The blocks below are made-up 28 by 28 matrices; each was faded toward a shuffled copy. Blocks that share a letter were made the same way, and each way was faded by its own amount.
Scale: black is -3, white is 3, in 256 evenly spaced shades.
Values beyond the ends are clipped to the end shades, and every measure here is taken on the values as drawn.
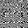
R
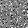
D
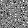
D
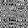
R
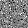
D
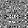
R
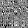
R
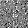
D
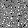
D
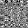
R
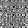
R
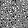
D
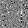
D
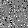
D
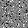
D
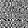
R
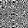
R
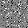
D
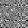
R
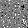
D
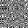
R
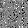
D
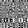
R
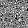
D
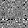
R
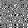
R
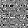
R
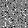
D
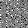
D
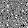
D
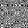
R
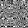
R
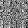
R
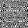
R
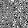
D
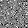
D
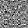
R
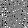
D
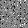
D
